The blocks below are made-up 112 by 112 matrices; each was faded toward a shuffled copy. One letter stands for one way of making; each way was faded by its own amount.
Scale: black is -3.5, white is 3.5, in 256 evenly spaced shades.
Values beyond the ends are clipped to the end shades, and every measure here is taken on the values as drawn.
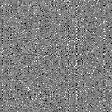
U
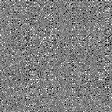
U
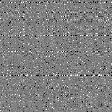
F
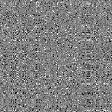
U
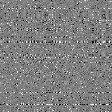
F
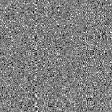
U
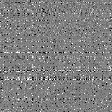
F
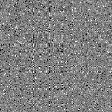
U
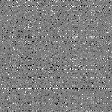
F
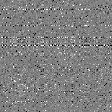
F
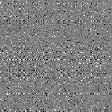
F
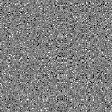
U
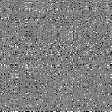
F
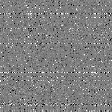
F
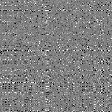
F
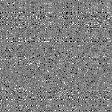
F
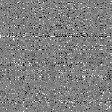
F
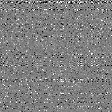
F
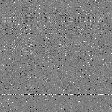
F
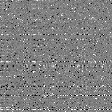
F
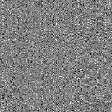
U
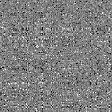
U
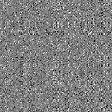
U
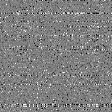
F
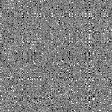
U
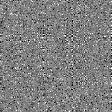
U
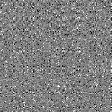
U
